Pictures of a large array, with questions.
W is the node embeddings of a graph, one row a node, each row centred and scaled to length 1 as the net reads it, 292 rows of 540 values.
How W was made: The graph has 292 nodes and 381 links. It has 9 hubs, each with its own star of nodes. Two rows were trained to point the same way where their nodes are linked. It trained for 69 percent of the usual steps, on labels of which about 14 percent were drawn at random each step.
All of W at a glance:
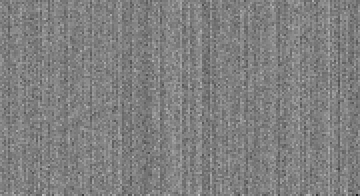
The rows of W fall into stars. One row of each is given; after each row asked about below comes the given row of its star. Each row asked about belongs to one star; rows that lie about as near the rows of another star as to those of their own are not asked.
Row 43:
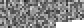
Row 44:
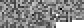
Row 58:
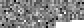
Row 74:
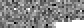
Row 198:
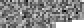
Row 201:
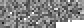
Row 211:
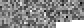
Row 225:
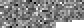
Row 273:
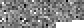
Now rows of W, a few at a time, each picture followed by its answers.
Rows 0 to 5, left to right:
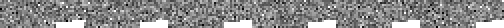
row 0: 201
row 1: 211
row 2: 74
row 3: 273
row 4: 43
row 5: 198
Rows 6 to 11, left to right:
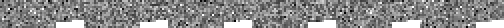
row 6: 273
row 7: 211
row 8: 201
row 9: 273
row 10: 273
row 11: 211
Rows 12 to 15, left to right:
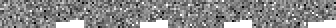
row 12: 211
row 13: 43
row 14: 198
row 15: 58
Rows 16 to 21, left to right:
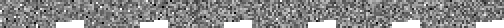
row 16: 211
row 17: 43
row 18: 273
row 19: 43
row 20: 74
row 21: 211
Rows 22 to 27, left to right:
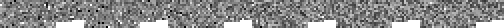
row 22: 58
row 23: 74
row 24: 198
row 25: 198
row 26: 44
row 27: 273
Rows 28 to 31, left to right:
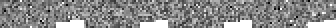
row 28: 43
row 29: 273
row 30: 201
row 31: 74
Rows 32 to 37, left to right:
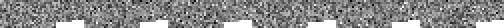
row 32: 43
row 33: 273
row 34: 44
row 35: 273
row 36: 43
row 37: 44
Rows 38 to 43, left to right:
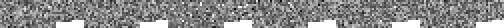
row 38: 273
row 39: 74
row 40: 44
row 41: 201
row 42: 211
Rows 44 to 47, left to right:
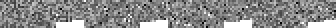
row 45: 201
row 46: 211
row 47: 225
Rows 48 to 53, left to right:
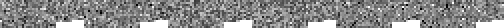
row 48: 273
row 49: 43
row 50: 225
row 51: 273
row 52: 43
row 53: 201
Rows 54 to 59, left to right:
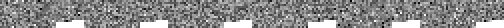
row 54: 44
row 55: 273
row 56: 58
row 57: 211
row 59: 225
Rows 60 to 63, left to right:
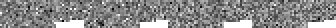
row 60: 225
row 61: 201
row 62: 74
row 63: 225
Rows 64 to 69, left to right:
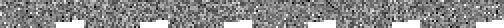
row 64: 225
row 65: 211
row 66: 273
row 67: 74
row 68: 198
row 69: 44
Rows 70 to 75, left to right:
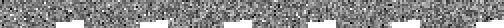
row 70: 273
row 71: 58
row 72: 225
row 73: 201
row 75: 225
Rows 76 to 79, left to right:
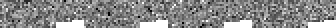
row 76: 74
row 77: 198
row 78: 74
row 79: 44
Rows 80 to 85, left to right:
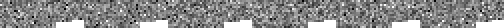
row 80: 198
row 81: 58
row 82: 201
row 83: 43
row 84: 44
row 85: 58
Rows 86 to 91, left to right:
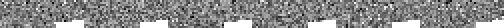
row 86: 225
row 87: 225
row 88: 198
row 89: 44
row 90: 201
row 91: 225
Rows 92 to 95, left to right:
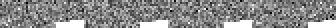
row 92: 225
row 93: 211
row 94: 58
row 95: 43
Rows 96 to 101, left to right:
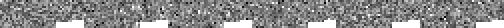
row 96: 225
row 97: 58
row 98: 58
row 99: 225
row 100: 201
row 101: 273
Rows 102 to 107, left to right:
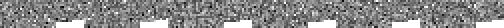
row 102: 44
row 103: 211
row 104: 198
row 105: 201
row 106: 211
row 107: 201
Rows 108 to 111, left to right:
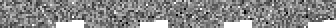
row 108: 58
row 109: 225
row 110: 44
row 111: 74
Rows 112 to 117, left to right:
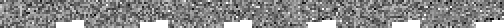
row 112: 43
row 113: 201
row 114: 211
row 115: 225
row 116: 198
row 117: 225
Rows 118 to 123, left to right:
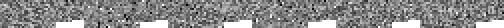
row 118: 44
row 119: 74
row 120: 44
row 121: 211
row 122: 225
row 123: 43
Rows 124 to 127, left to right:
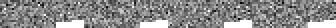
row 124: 201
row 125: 198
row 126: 225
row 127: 58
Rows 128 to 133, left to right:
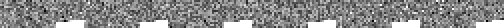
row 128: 225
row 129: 58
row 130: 58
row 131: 43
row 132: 44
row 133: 44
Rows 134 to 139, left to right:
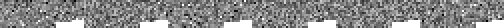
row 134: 74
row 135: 43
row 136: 198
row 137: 43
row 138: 198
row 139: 201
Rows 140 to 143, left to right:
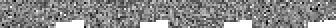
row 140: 58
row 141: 43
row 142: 273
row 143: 198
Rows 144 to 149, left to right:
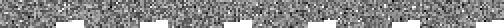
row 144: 198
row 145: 201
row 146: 201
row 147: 225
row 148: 273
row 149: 58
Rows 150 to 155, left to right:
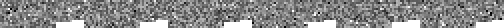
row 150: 273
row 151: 225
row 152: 198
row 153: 74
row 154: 44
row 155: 198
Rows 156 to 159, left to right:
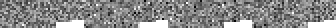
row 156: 198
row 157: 58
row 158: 201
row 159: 58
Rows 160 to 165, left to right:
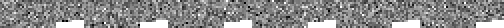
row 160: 44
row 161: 43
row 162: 74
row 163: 44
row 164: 225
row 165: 273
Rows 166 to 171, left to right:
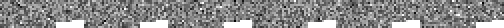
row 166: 44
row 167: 58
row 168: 44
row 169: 44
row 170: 225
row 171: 273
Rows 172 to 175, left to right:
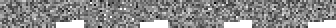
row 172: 201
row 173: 211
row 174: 273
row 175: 43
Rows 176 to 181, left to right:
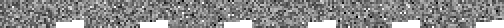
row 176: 44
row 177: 211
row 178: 58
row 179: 273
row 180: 44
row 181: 44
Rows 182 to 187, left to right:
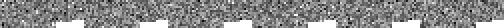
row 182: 58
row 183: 74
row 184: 225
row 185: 201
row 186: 201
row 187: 211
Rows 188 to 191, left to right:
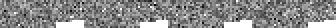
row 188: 58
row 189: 43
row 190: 211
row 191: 198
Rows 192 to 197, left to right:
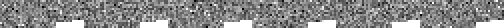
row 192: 198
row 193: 44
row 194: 211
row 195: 225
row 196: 58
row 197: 225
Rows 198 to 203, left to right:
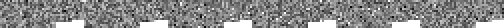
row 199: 211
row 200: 43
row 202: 273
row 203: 198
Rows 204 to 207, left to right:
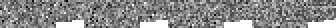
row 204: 201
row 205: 273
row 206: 58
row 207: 211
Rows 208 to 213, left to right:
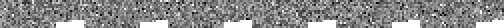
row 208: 43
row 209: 198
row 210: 58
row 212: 43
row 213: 198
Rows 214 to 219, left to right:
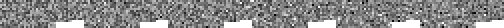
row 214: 58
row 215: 43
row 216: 211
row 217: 201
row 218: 225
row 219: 58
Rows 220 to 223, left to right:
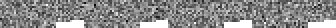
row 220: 44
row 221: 211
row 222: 273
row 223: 273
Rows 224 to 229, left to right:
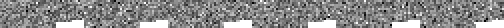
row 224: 201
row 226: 198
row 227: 43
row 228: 43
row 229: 225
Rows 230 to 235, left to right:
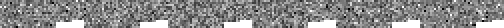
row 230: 198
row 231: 58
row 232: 201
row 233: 198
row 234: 201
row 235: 74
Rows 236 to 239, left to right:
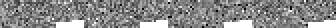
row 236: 273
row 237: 74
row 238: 43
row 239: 273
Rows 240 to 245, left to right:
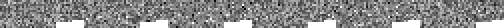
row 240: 225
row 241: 211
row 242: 58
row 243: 74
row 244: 198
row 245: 211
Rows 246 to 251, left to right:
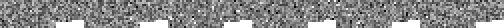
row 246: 44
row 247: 74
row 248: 273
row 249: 198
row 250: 198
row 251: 58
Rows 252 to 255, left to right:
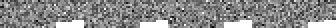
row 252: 44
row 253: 44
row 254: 273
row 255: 44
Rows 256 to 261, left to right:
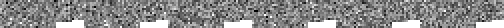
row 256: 43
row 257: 198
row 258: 211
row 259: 198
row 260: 273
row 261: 201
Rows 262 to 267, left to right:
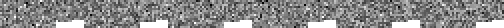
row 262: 211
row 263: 201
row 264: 58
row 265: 58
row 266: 273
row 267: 198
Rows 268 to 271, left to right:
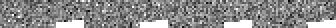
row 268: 198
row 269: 58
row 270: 273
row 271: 225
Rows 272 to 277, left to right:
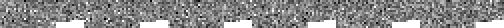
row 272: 273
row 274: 198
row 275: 58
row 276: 74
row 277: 225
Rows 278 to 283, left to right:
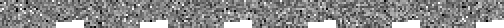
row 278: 211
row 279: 201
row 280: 198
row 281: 43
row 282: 273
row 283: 201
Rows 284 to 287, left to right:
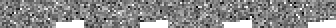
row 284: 44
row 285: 273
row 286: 225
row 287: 201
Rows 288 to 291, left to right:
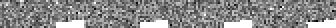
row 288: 44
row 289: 273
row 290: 273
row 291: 225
